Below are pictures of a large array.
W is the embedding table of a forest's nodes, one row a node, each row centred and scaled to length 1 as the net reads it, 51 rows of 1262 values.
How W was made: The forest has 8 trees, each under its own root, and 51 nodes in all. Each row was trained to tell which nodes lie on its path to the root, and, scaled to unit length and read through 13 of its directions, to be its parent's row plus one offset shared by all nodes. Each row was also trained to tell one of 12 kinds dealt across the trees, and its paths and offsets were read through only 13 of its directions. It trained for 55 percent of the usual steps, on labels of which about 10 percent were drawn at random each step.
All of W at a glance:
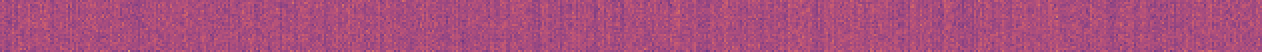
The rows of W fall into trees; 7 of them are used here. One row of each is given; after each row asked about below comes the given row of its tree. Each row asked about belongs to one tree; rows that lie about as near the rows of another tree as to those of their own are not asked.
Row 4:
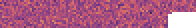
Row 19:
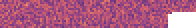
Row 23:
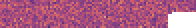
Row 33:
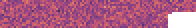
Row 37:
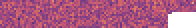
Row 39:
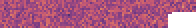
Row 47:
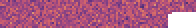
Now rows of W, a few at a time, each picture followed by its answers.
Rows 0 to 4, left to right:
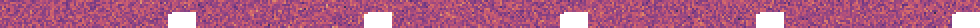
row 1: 33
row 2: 19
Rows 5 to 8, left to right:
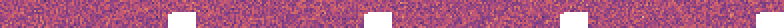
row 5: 33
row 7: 33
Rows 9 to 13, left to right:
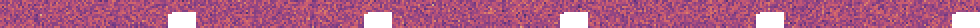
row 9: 23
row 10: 47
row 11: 23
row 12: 23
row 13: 39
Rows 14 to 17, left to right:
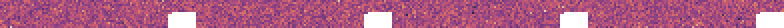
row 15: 23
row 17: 33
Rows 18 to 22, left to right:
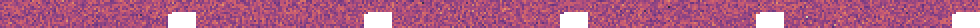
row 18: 37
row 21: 33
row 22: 19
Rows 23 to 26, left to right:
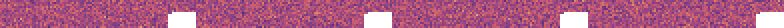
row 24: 23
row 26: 19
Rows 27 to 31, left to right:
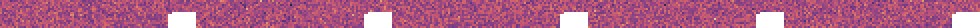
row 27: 33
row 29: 47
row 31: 33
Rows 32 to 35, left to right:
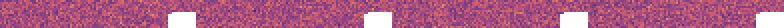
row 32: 37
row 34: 39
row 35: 47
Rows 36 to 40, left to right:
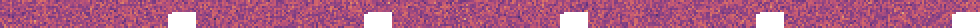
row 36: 47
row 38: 23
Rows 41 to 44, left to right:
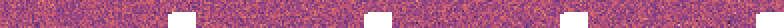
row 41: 39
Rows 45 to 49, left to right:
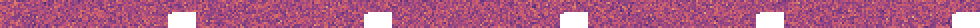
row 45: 19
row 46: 4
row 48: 23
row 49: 37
